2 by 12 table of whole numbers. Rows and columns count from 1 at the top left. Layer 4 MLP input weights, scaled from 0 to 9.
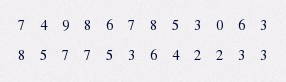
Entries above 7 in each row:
3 1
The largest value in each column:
8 5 9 8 6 7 8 5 3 2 6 3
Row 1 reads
7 4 9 8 6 7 8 5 3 0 6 3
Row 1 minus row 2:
-1 -1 2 1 1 4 2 1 1 -2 3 0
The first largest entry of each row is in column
3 1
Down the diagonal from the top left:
7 5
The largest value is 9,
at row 1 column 3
